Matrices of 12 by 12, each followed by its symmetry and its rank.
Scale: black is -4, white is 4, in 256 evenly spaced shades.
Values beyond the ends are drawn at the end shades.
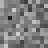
neither, full rank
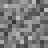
neither, full rank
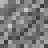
symmetric, full rank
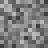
symmetric, full rank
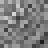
symmetric, full rank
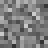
neither, full rank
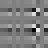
neither, rank one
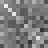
symmetric, full rank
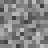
neither, full rank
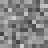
neither, full rank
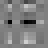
neither, rank one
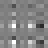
neither, rank one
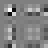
symmetric, rank one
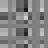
neither, rank one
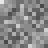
symmetric, full rank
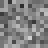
neither, full rank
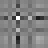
symmetric, rank one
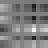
neither, rank one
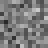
neither, full rank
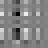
neither, rank one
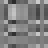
neither, rank one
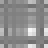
symmetric, rank one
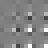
symmetric, rank one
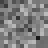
symmetric, full rank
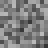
symmetric, full rank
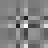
symmetric, rank one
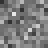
symmetric, full rank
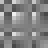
symmetric, rank one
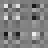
symmetric, rank one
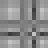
symmetric, rank one
